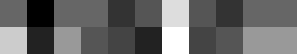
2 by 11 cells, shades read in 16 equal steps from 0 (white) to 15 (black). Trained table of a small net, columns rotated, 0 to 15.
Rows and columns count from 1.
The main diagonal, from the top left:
9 13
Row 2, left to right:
3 13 6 10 11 13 0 11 10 6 6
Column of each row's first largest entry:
2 2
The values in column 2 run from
13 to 15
